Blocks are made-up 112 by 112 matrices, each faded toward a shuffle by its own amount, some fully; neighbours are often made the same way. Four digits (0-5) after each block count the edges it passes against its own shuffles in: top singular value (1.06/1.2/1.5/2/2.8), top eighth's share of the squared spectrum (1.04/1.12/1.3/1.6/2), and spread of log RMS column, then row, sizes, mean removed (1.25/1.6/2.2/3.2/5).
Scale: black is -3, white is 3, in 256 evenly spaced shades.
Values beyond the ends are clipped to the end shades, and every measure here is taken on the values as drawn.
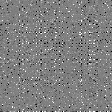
4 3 2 2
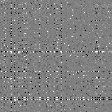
5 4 3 3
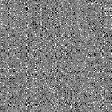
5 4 3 2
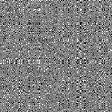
5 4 3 3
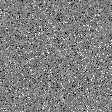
1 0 0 0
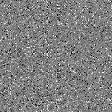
4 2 1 1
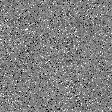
2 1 0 0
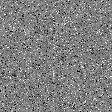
2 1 0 0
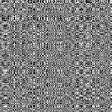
5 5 4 4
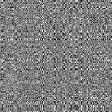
5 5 4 3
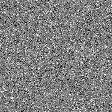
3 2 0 0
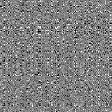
5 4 3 3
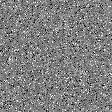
2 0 0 0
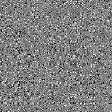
4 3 2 2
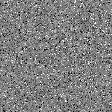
3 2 1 1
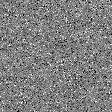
0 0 0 0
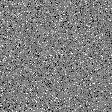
0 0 0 0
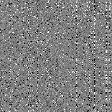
4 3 3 1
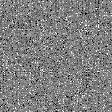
3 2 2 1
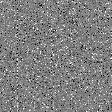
3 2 1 0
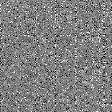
4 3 2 1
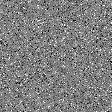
3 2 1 0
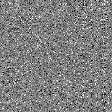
4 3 2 1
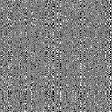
5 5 4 3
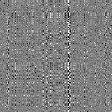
5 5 4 2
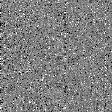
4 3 2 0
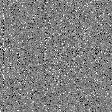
3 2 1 1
